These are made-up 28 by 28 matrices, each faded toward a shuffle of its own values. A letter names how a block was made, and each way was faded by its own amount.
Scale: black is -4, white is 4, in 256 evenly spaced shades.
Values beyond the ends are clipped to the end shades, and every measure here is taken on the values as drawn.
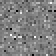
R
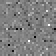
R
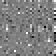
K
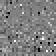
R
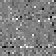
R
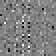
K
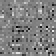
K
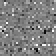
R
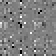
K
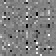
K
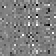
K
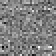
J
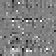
K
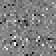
R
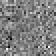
J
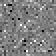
R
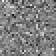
J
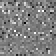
R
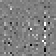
K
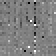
K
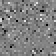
R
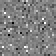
R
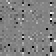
K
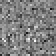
J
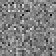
J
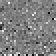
R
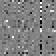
K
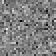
J
